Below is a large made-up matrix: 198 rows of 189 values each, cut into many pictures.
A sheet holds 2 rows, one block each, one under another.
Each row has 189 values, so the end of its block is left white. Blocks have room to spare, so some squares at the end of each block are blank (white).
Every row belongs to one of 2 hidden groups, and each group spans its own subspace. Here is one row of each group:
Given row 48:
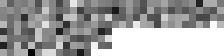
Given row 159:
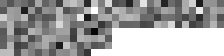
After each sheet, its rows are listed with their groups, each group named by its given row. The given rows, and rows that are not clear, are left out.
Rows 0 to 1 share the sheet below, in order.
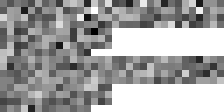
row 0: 159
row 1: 48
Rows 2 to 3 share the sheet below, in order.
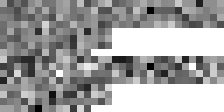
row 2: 159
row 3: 159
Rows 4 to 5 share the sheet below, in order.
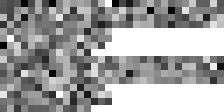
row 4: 159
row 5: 159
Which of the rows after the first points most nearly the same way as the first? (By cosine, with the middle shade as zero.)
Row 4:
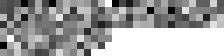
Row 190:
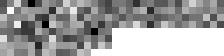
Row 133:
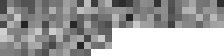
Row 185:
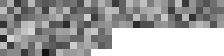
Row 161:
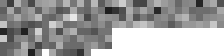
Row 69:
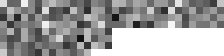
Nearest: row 133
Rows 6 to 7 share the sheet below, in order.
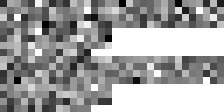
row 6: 159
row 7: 48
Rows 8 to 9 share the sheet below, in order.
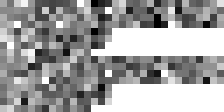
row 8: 48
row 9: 48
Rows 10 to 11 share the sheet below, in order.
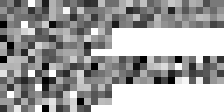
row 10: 48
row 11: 159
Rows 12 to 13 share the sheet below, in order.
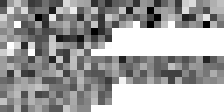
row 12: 48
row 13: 159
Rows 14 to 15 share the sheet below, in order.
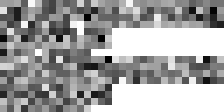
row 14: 159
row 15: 159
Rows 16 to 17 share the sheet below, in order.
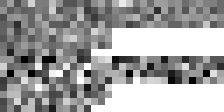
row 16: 48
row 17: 159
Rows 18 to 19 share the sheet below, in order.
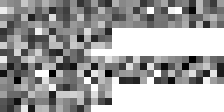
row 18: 159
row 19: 48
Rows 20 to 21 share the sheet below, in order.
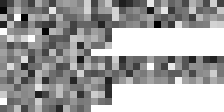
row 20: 159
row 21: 159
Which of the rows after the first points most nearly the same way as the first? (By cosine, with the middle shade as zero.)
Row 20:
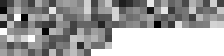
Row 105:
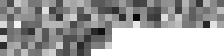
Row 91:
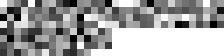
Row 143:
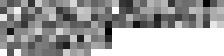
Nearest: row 143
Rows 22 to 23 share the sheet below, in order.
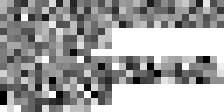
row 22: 159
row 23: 159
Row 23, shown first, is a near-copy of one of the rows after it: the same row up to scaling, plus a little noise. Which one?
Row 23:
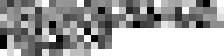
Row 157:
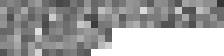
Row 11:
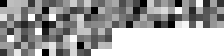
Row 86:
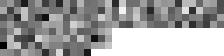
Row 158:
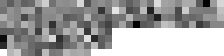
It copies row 158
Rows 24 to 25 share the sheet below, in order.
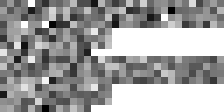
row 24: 48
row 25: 48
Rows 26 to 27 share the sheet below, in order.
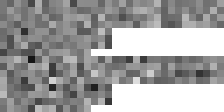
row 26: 48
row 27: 48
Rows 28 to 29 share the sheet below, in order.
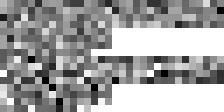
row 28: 159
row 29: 48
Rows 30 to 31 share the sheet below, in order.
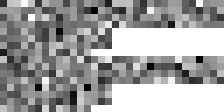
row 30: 159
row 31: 159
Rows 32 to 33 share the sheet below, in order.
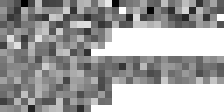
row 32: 159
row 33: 48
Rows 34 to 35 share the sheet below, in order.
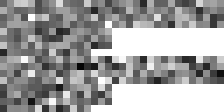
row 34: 159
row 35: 159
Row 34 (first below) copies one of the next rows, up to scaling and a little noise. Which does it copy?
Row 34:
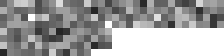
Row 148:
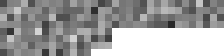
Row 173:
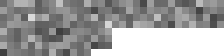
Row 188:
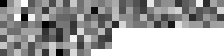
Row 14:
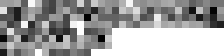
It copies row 173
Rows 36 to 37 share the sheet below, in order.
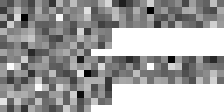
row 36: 159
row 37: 159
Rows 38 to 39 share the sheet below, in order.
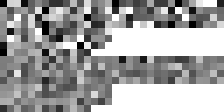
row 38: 159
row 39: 159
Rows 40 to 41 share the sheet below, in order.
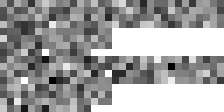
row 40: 48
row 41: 48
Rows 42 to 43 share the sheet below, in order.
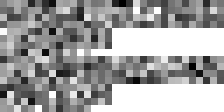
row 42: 48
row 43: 159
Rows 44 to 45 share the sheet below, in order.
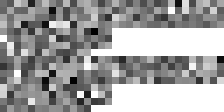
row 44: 48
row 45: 159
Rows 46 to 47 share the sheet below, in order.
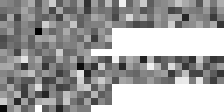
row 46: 159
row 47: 159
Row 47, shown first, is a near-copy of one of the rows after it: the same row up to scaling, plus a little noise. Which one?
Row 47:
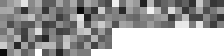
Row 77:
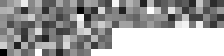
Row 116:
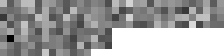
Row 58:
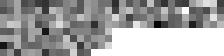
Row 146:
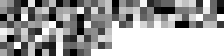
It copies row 77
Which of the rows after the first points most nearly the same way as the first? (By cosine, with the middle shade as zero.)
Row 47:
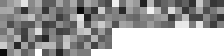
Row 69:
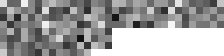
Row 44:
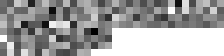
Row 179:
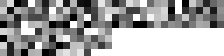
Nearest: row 44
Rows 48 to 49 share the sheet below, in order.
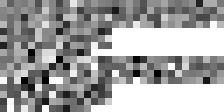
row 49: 48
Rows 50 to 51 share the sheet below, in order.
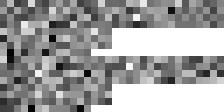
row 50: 48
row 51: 48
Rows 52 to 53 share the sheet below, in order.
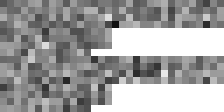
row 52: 48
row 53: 48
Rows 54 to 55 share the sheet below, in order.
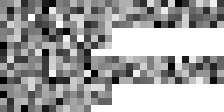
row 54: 159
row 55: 48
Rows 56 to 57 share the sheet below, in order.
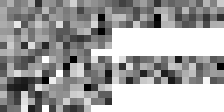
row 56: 48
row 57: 48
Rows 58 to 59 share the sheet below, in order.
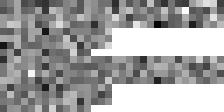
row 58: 159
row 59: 159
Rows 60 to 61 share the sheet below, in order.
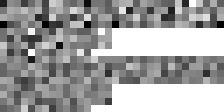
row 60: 48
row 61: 48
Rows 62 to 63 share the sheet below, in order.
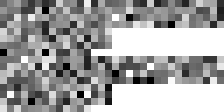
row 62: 159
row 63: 159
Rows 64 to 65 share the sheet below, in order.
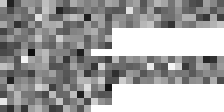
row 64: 48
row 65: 159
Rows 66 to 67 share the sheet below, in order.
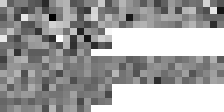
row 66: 159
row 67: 159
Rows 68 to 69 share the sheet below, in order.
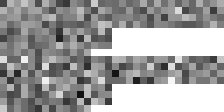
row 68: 159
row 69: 159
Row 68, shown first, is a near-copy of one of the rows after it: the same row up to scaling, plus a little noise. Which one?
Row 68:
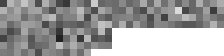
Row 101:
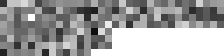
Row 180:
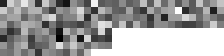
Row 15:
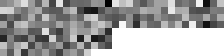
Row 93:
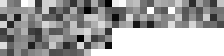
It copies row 180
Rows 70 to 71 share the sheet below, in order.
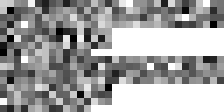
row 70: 159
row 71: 159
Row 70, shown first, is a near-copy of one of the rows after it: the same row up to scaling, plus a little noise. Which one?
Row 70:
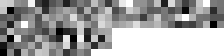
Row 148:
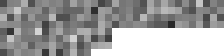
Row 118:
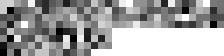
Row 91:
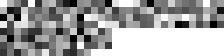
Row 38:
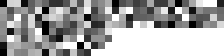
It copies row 118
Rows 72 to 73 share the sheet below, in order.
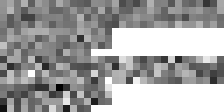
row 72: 159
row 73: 159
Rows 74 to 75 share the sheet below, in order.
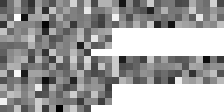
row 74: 159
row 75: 159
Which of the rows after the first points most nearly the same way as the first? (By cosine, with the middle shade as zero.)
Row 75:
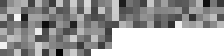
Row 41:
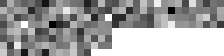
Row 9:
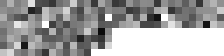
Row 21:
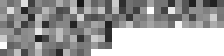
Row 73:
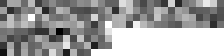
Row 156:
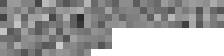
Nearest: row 21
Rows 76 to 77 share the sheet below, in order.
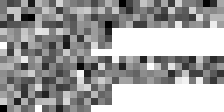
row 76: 159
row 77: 159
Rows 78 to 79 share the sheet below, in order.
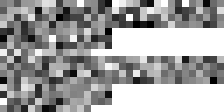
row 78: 159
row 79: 48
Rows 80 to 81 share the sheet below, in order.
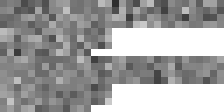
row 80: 159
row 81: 48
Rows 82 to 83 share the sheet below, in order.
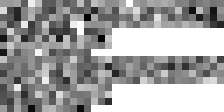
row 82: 159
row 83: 48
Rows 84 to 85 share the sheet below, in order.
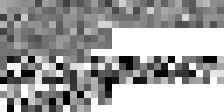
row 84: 159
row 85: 159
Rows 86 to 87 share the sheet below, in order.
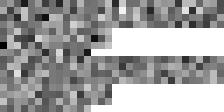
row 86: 159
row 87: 159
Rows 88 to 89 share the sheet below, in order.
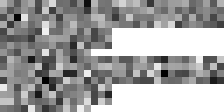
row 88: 159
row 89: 48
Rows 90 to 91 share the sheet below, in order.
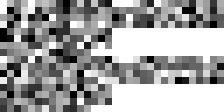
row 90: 159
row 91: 159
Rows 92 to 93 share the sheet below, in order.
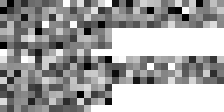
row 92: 159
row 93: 159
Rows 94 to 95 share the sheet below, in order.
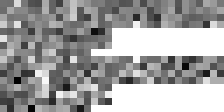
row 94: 48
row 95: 48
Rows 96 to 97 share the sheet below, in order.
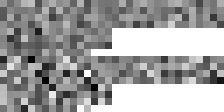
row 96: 159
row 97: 48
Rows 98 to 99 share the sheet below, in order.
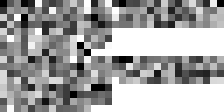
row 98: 159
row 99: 48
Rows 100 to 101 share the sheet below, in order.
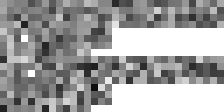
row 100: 48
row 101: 159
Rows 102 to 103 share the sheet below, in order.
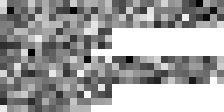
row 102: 48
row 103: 159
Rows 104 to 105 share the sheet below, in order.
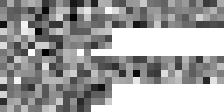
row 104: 48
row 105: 48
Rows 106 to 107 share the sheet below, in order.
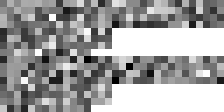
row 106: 159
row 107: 48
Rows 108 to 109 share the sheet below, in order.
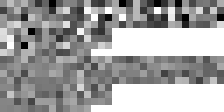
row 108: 48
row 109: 159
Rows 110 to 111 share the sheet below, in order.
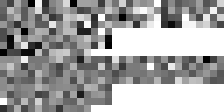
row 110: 48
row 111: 159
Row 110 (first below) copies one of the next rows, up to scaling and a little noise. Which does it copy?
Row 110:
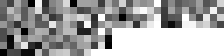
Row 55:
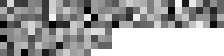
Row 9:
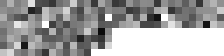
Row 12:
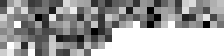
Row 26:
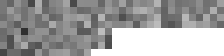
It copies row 26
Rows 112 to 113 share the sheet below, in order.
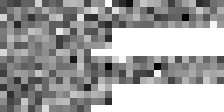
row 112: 159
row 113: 48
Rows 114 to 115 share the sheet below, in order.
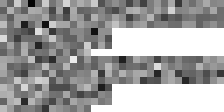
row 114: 48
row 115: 48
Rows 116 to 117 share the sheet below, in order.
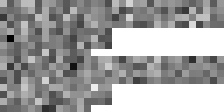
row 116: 159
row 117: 48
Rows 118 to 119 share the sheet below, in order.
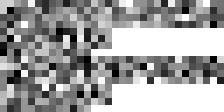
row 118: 159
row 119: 159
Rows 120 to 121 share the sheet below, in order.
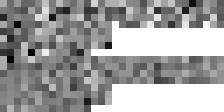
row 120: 48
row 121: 48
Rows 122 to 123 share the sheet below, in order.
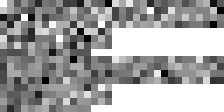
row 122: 159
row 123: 48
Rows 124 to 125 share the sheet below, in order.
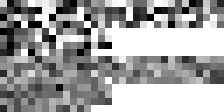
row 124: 48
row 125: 159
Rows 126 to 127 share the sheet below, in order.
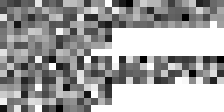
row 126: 159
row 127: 159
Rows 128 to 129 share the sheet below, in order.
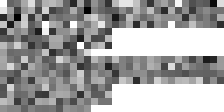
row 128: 159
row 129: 159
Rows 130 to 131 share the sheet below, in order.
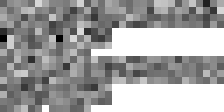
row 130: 159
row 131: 48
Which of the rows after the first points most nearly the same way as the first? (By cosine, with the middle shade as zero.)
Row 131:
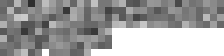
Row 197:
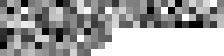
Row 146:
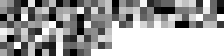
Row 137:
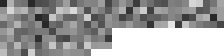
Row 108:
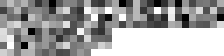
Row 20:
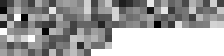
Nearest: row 137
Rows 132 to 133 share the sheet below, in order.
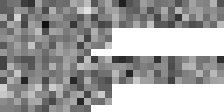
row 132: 159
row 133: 159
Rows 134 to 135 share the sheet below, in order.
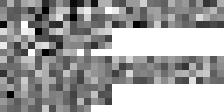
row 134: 48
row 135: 159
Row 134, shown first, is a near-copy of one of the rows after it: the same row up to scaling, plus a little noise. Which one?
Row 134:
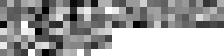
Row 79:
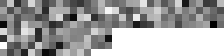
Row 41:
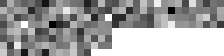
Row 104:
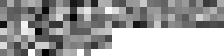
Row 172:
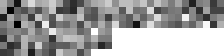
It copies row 104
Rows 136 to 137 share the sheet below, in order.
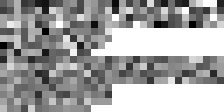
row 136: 159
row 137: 48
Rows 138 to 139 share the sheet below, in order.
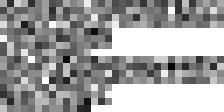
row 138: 48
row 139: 48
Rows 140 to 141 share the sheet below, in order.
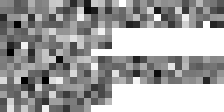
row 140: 48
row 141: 48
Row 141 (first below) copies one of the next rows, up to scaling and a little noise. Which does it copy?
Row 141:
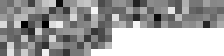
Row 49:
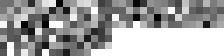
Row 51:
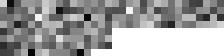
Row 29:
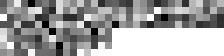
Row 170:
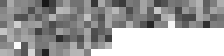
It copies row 49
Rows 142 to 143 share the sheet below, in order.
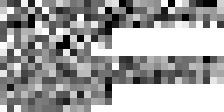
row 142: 159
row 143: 159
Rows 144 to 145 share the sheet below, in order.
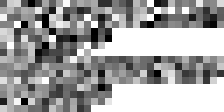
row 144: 48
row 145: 48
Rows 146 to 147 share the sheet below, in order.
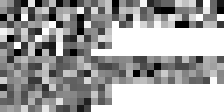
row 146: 159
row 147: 48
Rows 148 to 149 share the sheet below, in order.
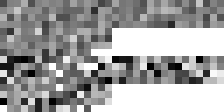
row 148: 159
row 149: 159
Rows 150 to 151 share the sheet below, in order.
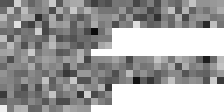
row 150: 48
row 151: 159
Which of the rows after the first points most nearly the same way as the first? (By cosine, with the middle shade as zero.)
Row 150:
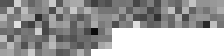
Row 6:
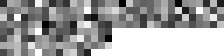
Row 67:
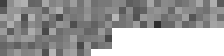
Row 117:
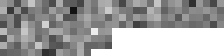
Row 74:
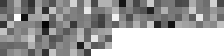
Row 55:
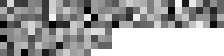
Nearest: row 67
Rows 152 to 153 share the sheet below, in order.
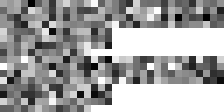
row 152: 48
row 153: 159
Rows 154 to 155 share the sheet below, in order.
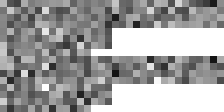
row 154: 159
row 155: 159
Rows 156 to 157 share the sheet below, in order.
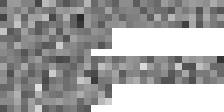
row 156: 159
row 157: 159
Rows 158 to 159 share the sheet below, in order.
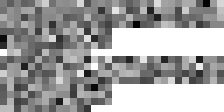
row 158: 159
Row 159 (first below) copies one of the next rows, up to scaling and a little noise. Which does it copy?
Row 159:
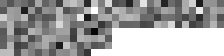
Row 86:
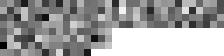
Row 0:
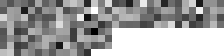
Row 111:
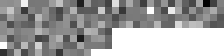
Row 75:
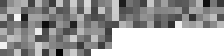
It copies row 0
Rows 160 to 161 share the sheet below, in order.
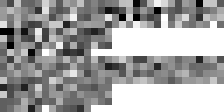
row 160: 48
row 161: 48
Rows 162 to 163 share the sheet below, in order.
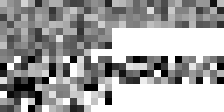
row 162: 159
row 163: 48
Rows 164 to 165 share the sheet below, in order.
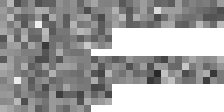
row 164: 48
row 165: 48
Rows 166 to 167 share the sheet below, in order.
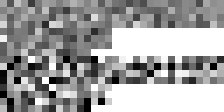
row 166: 48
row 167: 48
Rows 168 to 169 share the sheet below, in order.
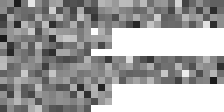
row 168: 48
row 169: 159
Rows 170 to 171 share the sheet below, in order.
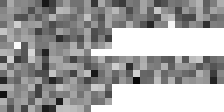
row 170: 48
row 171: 48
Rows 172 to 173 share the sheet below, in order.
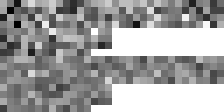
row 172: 48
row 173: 159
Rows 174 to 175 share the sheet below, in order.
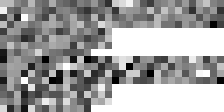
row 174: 159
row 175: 48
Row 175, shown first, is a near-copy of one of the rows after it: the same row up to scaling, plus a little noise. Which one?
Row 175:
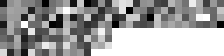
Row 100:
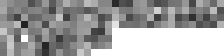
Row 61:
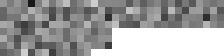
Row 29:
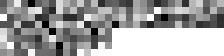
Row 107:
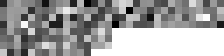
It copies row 107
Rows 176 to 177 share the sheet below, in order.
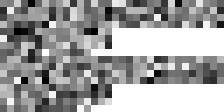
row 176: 48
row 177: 48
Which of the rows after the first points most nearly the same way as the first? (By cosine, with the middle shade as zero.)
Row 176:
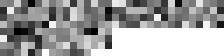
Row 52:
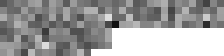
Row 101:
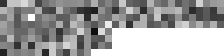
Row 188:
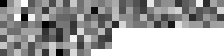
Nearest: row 101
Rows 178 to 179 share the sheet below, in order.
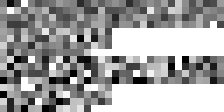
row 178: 159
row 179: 48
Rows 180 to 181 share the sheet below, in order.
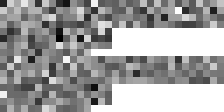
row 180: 159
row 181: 48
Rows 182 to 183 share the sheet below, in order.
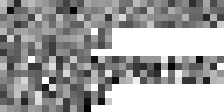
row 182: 48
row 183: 48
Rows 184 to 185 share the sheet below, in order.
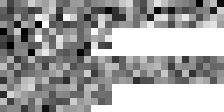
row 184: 48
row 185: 48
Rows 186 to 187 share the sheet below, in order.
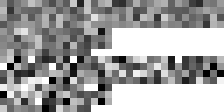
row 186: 48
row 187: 48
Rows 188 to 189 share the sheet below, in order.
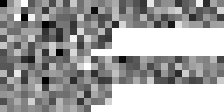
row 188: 159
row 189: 159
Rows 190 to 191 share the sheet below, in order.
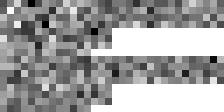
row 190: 48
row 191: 159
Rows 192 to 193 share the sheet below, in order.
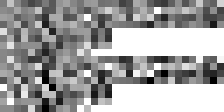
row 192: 48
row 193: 48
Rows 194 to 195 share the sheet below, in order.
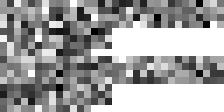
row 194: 48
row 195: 159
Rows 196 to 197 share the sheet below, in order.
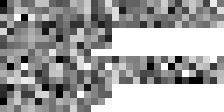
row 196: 159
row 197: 159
